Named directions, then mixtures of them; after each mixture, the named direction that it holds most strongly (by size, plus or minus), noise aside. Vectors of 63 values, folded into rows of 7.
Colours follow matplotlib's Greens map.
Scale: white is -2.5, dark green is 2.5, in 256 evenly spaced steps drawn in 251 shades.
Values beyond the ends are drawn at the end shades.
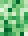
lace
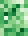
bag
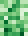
lace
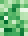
bag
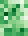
bag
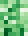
lace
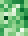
bag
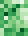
bag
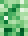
bag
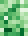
bag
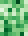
lace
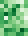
bag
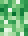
lace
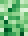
lace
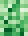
lace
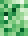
bag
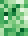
bag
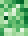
bag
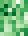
lace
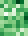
bag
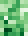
lace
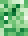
bag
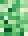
lace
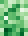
bag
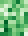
lace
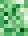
bag
